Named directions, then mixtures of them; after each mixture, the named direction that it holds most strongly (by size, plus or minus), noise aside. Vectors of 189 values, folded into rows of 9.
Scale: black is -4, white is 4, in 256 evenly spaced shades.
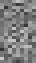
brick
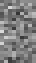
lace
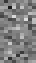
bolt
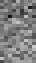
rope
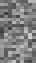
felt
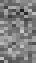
lace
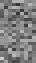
brick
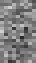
felt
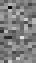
lace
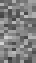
lace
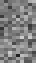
felt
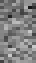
rope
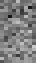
rope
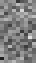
brick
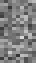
felt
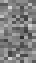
felt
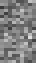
felt
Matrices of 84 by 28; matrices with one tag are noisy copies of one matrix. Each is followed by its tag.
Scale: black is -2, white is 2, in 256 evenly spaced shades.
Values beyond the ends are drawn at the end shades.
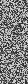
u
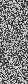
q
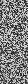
u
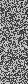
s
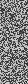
s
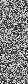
u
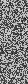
u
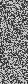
q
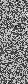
u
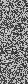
u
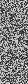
s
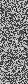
s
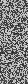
u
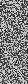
q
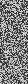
q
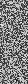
q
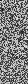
s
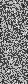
q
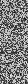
u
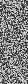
q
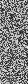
s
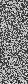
q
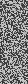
q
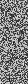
s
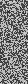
q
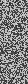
u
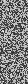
u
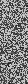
u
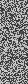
s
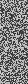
s
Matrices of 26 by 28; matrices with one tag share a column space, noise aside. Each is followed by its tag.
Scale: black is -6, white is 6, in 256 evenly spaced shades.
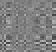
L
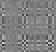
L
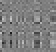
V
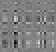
V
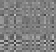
L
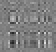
V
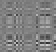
L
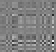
L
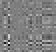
L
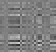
L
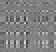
V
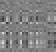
V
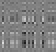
V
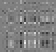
V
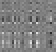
V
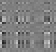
V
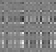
V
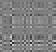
L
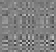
L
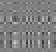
V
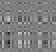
V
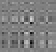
V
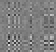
L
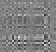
L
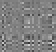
L
